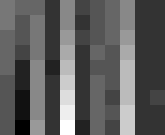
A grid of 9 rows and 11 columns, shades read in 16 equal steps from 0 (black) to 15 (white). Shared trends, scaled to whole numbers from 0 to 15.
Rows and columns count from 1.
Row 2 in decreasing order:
8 8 7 7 6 5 5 3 3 3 3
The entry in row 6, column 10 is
3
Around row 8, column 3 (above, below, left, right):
8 9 1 3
